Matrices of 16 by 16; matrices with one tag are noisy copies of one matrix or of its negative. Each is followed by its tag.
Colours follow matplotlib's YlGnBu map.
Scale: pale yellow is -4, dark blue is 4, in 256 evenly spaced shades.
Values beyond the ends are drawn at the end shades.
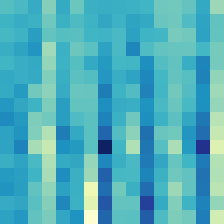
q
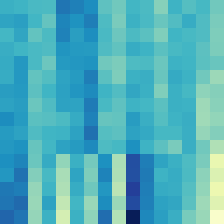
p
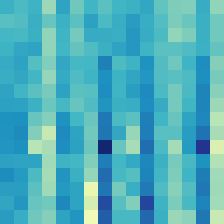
q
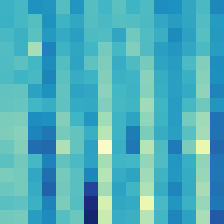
q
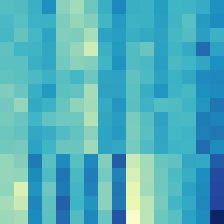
p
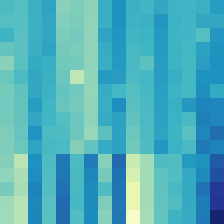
p
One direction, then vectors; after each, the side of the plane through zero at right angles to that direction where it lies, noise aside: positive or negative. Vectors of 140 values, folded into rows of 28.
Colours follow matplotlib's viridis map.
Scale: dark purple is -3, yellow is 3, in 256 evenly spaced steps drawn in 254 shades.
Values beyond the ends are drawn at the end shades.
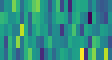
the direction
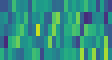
positive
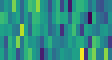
positive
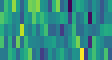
positive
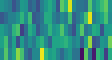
negative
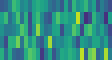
positive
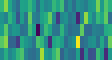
negative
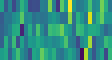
negative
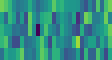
negative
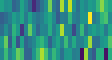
negative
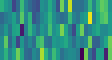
negative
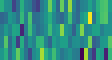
negative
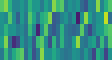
negative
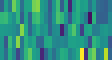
positive
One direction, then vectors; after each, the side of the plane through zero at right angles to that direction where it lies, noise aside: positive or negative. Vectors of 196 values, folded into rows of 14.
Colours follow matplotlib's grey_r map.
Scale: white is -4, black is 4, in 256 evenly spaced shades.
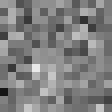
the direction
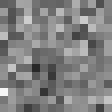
negative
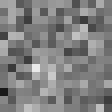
positive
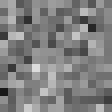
positive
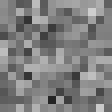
positive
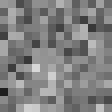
positive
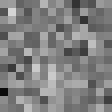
positive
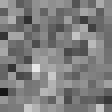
positive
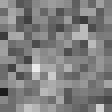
positive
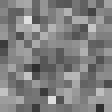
negative
